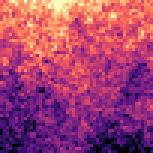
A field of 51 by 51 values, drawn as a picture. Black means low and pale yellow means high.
There are no regular stripes. There is an overall slope up to the top. The field is mottled with small blotches.
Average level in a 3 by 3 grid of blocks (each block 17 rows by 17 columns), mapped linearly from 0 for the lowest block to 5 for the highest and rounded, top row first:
5 5 4 | 2 3 2 | 0 1 0
